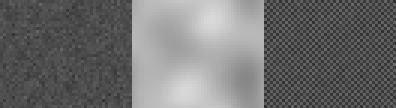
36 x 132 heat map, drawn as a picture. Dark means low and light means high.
It is made of 1 by 3 panels. Panel 1,1: low, fine-grained, faint in contrast. Panel 1,2: high, smooth. Panel 1,3: low, checkered.
